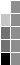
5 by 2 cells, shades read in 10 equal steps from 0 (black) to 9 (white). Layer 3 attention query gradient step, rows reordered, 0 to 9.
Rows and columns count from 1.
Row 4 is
4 5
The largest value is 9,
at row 1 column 1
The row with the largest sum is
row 1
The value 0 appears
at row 5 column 1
